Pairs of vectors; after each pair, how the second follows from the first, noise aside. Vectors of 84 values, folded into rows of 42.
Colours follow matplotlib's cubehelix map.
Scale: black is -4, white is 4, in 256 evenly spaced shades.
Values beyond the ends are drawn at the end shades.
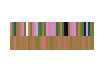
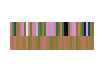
copied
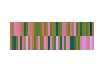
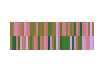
sign-scrambled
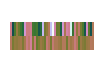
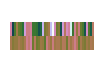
copied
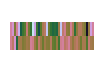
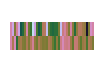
copied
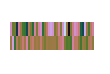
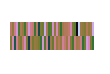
shuffled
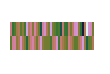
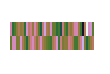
copied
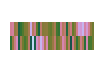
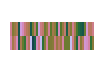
sign-scrambled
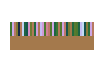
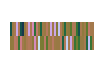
shuffled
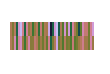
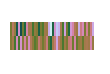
sign-scrambled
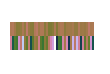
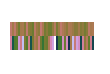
copied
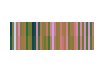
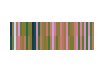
copied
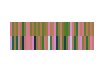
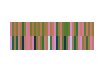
copied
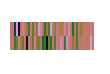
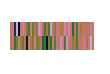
copied
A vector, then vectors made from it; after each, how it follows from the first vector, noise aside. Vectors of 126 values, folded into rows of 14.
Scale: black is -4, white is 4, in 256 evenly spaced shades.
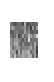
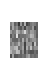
wrapped around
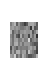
sign-scrambled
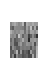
negated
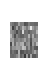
wrapped around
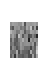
negated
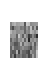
negated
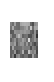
sign-scrambled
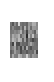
wrapped around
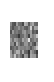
sign-scrambled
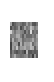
wrapped around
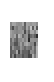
negated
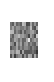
sign-scrambled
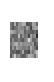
sign-scrambled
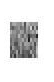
negated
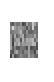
wrapped around
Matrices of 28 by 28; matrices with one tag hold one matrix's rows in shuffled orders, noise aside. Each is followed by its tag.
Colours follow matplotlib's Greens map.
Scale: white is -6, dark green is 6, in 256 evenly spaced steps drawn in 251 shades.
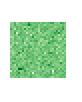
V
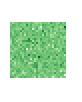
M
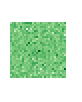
M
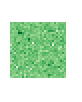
V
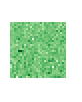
V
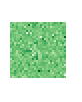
M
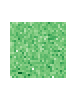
V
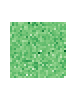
M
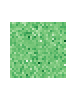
M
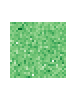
V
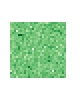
V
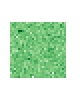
V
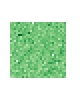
V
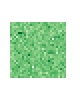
V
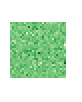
M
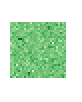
V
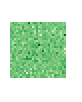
M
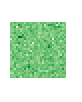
V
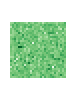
V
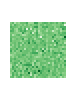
M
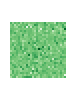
M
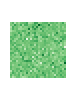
M
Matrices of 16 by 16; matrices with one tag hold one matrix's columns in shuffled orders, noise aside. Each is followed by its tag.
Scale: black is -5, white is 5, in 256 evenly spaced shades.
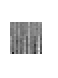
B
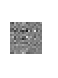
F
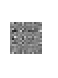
F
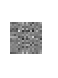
F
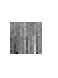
B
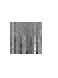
B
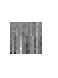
B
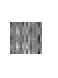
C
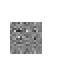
F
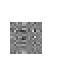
F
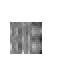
C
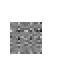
F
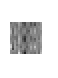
C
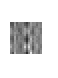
C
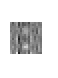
C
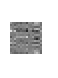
F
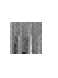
B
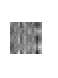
C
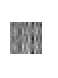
C
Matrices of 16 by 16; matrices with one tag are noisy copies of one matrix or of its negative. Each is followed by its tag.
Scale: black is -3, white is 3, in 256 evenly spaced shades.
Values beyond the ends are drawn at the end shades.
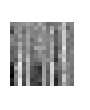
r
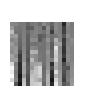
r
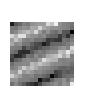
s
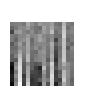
r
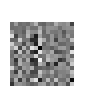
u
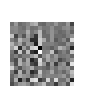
u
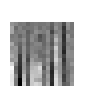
r
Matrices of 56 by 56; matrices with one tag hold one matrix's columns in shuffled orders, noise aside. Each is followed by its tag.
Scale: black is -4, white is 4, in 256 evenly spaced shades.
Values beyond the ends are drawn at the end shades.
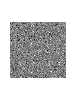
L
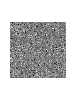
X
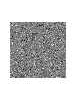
L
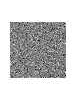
L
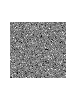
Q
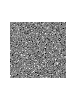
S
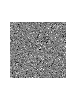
Q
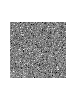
X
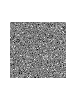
Q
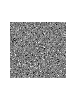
S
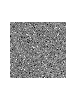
Q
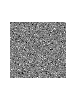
Q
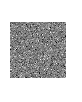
Q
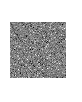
Q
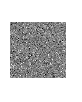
S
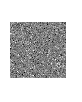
S
